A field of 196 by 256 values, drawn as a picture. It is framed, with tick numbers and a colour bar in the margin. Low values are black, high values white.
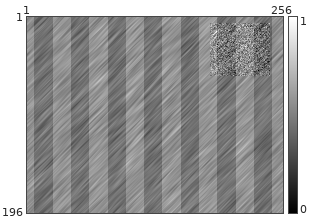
In the top right lies a patch that is rougher than the rest. Values change most from cell to cell in the top right. The values follow a bell shape. No overall slope runs across the table. Stripes running up and down repeat 7 times from left to right.
